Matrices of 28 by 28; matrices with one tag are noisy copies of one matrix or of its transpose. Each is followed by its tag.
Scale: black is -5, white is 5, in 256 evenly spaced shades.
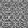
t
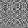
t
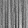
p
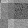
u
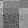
u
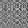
t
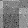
u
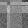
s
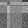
s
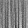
p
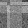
s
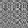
t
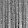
p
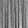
p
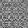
t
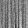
p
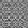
t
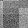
u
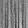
p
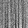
p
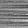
p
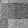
u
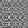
t
